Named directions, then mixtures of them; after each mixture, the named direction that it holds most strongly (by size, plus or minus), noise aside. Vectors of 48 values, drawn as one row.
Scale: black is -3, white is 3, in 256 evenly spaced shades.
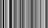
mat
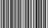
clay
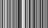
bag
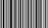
clay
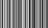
bag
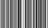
clay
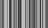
bag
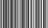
bag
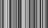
bag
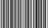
clay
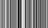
bag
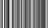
mat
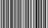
clay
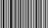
clay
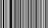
mat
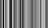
mat
